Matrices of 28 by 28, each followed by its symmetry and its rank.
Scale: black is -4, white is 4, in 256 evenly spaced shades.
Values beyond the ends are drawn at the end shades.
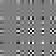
symmetric, rank one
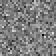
neither, full rank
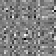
neither, rank five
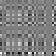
neither, rank one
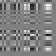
neither, rank one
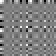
symmetric, rank one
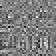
neither, rank five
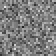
neither, full rank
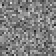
neither, full rank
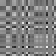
symmetric, rank one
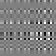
neither, rank one
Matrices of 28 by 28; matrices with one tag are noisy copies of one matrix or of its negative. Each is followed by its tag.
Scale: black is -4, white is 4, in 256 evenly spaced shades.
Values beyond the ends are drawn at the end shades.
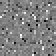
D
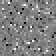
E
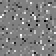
D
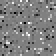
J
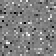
J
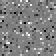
J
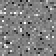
J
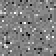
J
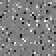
D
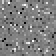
E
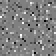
D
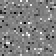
J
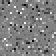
E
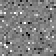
J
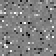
J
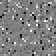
D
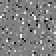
D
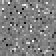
E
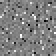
D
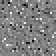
E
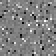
D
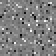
D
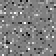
J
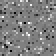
J
